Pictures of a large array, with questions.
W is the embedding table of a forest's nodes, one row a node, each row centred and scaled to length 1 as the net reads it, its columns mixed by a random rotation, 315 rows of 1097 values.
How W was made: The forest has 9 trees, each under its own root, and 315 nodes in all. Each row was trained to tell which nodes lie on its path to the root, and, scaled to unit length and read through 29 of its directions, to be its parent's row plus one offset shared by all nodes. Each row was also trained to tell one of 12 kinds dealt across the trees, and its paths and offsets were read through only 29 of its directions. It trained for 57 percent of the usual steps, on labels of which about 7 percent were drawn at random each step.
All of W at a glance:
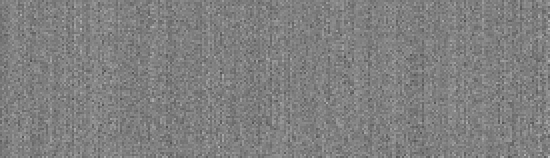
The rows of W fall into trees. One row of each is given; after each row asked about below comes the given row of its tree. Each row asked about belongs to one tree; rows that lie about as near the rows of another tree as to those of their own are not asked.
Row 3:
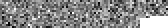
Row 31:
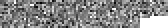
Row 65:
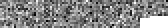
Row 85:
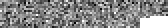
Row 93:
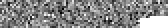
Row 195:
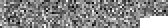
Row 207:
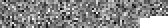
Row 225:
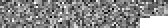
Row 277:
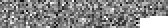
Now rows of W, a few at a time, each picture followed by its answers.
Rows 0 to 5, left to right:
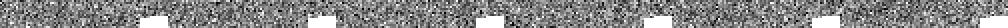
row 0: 277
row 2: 195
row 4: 207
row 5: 65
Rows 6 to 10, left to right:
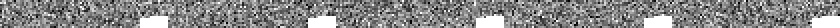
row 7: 85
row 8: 195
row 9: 277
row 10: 93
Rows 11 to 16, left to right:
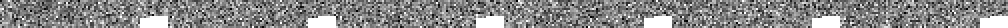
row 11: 65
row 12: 207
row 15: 93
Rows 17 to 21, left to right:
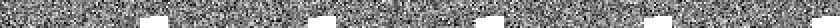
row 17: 225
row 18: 3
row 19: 207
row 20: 31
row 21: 195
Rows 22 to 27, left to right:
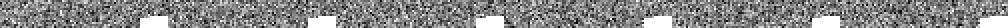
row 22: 225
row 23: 277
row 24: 93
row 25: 225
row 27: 195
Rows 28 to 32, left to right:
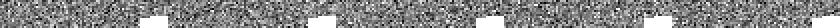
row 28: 225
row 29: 225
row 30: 207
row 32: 207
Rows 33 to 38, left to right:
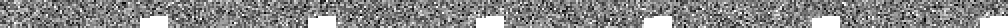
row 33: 225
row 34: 93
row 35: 207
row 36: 65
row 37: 207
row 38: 93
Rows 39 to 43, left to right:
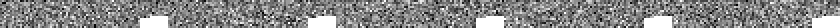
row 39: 277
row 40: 277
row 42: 277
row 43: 277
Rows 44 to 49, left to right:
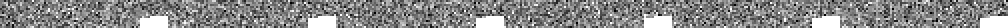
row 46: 277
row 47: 93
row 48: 207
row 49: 65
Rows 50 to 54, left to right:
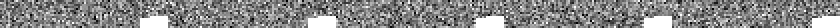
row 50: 195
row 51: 93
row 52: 207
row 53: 225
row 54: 195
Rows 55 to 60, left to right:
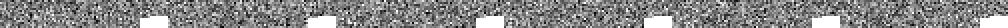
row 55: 195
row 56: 207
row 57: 225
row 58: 93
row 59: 207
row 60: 31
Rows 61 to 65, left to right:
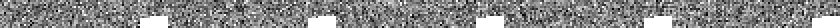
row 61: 93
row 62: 195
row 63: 207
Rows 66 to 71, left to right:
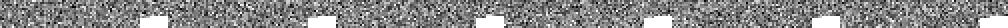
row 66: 195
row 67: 93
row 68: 85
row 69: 195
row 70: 277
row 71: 277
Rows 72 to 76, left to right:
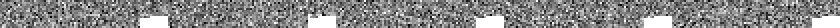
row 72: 93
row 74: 277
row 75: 195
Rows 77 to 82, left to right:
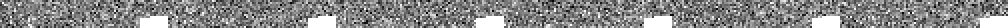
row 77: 225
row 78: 195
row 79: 65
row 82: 93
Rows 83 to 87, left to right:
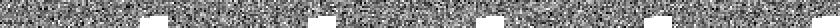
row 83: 65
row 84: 195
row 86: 277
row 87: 65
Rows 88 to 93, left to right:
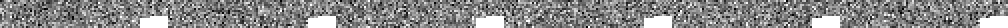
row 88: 65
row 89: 195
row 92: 225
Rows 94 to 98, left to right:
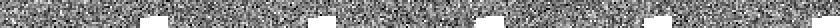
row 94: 225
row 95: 207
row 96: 65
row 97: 3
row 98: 93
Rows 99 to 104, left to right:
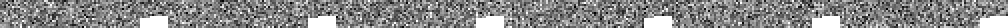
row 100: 225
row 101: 65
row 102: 93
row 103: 207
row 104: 65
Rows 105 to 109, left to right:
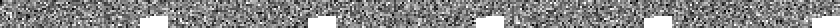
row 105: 225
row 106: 225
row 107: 277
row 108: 277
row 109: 93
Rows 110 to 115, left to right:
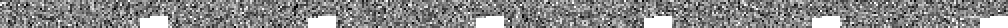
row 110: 93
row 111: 207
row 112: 225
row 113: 277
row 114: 93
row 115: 207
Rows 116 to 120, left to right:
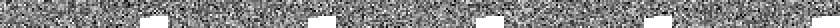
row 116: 195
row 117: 195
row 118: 31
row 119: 225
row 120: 65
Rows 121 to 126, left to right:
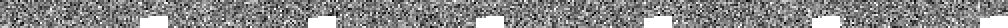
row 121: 65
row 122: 195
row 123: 277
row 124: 65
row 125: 277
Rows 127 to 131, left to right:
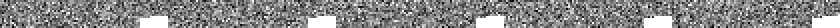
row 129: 225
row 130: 207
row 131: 225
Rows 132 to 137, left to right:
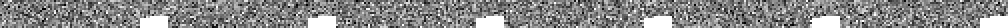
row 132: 277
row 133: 85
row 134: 207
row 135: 31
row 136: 65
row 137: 195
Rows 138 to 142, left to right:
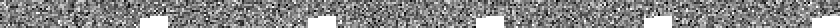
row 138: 195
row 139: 31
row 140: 277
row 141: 225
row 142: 225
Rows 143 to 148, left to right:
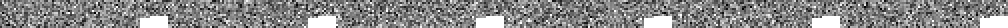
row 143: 225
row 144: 195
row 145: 65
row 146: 65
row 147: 195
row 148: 93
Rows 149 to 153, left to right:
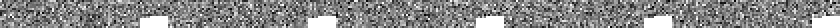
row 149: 277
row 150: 207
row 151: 207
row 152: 225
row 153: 93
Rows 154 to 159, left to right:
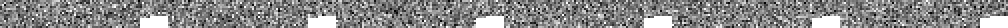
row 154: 85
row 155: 207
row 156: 195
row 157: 65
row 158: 207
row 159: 93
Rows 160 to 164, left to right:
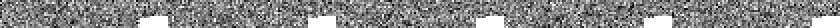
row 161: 207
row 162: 31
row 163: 207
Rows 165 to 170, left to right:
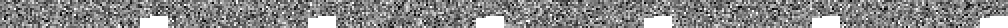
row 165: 65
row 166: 207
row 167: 85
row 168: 207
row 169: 65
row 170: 65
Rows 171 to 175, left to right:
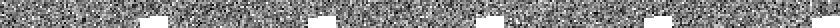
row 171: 93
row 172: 93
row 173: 195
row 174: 225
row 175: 225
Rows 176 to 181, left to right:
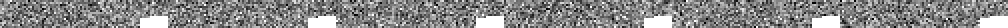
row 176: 85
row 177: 31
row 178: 65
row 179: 225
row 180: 207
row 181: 225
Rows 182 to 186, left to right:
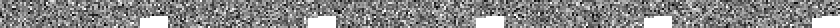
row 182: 207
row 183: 65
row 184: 277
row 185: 277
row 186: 225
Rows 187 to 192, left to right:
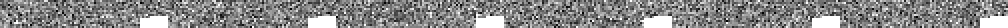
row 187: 93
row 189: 65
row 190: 31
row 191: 65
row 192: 195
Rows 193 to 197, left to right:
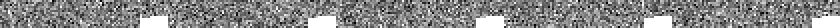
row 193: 225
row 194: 277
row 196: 93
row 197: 93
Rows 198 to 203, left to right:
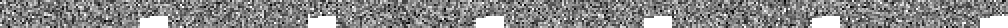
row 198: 93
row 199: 93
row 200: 225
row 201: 65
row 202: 195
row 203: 225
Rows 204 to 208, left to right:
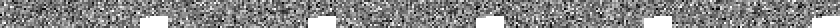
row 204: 195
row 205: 31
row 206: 31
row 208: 65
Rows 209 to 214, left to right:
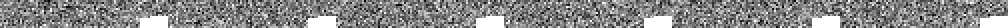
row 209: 65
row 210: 65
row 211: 85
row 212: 277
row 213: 85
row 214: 31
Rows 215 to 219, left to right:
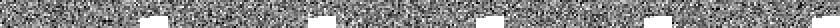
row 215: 93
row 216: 207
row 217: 93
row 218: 277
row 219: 65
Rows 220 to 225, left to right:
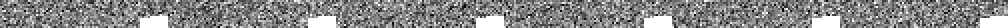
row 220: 225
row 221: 31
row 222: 207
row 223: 207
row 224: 195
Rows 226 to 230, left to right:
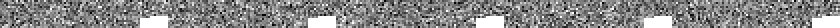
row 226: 65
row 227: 207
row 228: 65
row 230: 93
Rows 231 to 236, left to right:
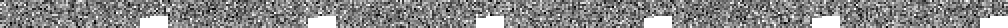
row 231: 195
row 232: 65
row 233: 93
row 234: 195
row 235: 65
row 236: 31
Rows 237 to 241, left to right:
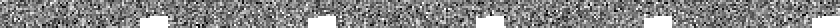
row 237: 85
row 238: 277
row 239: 277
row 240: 207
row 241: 207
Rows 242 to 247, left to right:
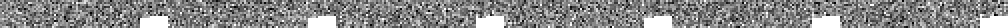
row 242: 65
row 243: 65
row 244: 277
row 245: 93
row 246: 65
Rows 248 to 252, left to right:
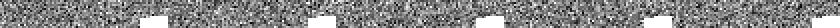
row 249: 65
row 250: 85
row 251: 31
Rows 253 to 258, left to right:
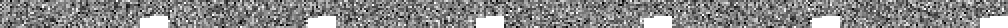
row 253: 31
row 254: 207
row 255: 93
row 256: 31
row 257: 277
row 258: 93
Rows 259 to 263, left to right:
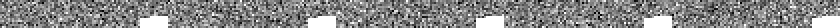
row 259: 31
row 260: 93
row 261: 93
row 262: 277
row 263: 195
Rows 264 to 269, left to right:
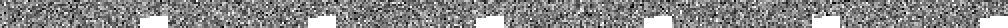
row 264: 93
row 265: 225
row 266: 225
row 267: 277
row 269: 207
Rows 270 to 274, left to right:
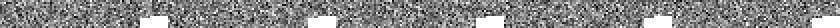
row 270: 93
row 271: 93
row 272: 93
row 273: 85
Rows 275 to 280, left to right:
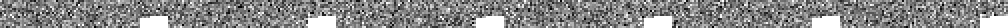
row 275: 277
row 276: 195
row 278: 65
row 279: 225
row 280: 93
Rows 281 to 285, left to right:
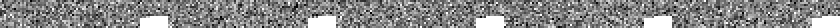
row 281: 277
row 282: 207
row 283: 207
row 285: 65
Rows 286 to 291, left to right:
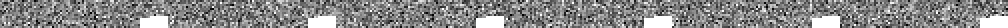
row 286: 277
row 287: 277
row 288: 207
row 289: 65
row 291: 85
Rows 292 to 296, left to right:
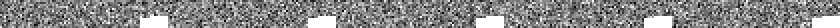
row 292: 277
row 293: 207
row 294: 225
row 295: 195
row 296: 3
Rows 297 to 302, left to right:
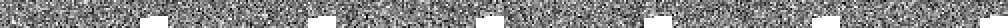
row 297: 277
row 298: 65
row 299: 93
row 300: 93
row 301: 195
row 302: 85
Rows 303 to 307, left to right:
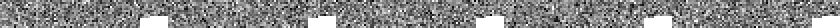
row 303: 65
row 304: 207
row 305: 277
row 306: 31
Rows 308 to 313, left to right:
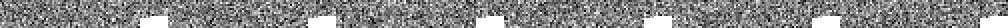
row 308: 207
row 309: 207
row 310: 277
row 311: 195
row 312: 277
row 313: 85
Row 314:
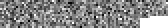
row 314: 195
